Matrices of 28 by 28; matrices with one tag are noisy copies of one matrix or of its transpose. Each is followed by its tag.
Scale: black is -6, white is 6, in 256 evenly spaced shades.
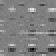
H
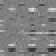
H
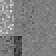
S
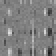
H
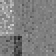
S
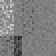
S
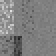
S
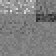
S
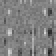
H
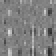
H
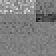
S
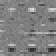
H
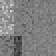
S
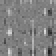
H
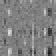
H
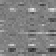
H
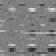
H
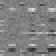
H
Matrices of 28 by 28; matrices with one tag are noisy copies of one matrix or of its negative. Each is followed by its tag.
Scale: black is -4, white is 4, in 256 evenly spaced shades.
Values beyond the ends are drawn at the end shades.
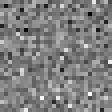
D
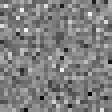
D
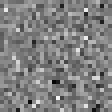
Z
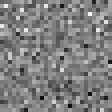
D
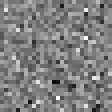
Z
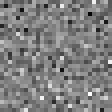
D
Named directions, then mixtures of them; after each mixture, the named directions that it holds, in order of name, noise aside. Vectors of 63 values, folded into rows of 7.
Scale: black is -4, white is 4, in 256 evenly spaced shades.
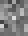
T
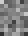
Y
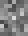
T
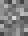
T, Y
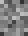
T, Y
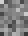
Y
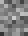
T, Y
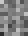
Y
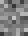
T, Y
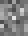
T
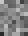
Y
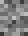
T, Y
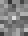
T, Y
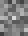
T, Y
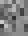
T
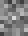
T, Y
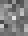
T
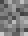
T, Y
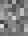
T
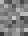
T, Y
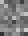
T, Y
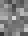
T, Y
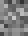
T, Y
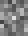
T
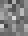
T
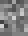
T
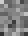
Y
